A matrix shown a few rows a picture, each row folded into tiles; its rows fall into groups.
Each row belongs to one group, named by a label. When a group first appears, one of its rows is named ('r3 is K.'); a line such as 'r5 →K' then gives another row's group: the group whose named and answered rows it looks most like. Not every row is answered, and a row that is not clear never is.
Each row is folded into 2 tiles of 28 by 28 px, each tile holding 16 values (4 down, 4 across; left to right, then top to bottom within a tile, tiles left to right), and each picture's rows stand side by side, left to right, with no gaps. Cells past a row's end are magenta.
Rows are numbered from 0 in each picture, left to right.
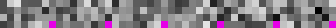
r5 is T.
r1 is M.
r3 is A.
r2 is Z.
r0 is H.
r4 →M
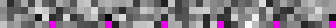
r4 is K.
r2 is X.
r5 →M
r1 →M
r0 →A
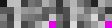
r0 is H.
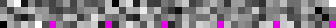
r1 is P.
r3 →H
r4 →Z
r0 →X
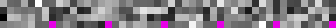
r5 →A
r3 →K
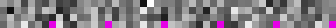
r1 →P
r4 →K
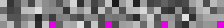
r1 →X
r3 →P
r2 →X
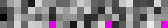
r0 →H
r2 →H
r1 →Z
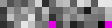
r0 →K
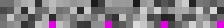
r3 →X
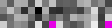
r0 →A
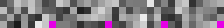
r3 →H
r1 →M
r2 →K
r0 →Z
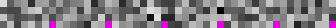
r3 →K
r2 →A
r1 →Z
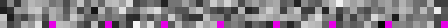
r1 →A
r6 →M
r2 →X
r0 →P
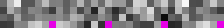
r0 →H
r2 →M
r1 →A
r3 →H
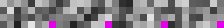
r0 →T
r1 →Z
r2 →P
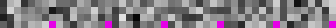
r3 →T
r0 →H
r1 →P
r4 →P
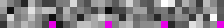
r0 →X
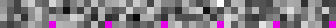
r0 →P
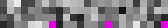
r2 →X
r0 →H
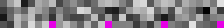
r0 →H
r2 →M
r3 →K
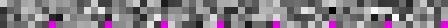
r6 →X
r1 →X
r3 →Z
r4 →M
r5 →T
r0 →M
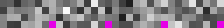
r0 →P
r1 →A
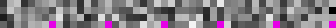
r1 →Z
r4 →Z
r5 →K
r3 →K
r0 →H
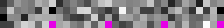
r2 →K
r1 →T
